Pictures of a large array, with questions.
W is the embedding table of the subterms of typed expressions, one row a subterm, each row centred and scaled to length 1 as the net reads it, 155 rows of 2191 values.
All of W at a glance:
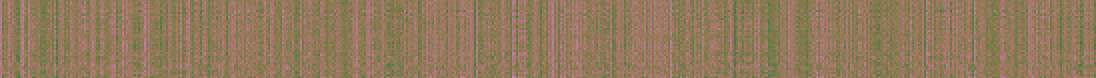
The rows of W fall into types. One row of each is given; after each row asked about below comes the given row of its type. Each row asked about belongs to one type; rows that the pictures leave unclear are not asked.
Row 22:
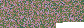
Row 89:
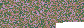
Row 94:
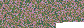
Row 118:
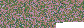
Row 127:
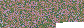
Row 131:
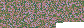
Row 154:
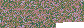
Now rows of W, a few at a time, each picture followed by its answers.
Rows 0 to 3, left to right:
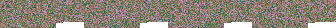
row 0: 131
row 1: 89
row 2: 127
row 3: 118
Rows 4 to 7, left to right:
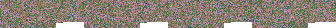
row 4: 154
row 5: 118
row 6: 22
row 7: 154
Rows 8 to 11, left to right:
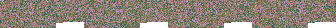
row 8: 94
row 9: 154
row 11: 118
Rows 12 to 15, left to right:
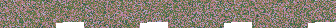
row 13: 89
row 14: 131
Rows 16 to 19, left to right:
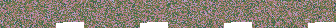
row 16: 118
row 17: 154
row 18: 89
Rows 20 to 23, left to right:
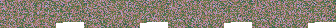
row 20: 22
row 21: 22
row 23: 22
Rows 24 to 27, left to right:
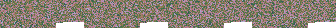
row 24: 118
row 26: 89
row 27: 89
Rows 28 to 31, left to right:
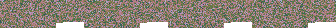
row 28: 94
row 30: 118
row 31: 154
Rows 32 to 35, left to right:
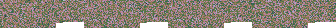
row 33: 22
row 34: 22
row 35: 89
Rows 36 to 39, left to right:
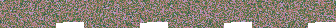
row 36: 94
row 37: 94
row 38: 89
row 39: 131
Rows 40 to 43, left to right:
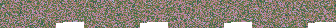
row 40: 89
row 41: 154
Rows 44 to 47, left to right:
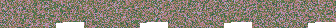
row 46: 94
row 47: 131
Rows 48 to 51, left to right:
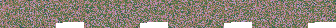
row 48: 118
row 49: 131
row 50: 89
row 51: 22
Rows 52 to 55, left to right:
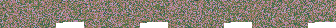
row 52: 127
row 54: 22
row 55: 94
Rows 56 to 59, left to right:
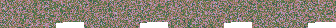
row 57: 118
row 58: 22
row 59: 131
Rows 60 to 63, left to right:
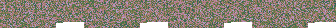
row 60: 131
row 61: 154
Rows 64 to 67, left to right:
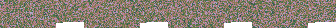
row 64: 118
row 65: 94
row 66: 22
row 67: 89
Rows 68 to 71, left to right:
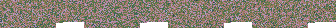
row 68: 127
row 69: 154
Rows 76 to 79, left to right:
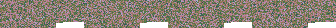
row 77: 22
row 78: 154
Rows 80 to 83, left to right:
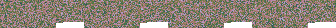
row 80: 131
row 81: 89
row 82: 127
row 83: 118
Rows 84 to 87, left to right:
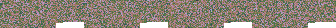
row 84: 89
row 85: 22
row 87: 131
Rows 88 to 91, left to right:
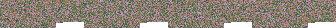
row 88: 127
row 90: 118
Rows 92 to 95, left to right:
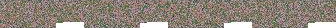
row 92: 131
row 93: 118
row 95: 131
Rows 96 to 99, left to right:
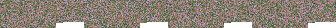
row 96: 89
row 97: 22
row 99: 118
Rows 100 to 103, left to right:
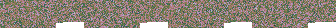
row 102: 94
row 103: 131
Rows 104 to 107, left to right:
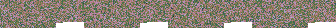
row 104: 154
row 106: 94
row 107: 154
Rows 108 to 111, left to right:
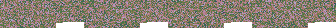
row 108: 22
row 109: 154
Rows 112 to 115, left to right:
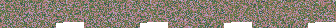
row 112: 131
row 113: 131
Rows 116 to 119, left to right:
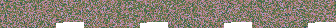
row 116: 131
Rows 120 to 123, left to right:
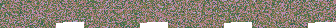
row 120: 89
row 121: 154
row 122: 22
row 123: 94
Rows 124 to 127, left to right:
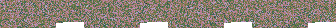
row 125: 118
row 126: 94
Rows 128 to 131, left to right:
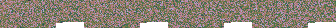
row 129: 127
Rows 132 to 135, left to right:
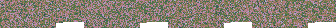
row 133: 22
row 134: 94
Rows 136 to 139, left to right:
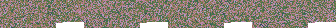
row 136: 94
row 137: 22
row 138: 94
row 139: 154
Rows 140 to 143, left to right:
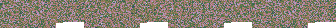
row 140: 89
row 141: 131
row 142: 131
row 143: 89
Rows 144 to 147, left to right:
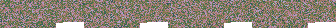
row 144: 154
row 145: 89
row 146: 22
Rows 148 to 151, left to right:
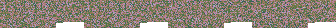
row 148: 131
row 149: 131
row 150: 22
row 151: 118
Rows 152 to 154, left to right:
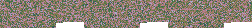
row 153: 118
